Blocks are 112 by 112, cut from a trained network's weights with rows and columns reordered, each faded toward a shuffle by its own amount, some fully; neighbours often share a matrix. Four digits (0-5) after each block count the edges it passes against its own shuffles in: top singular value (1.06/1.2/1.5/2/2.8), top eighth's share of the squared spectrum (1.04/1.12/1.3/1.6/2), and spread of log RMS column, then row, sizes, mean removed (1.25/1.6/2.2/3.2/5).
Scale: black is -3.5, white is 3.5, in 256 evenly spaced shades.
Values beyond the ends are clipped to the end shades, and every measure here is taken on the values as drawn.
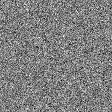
0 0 0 0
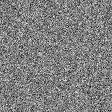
0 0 0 0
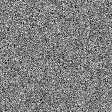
0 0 0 0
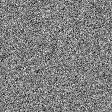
0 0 0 0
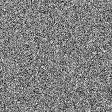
0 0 0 0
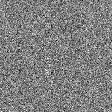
3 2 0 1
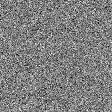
1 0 0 0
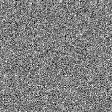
3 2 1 1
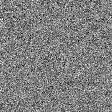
2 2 0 1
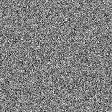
2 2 0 1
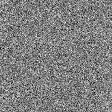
2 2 1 1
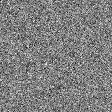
2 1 0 0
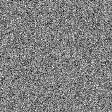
2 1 0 0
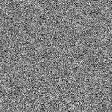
4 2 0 1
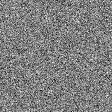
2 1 0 0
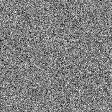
1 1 0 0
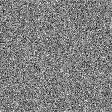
1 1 0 0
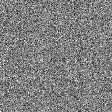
2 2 0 1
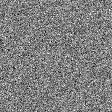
1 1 0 0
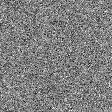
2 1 0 0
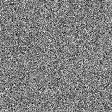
3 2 0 0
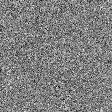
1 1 0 0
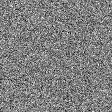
1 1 0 0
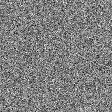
1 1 0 0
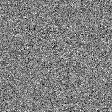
2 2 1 0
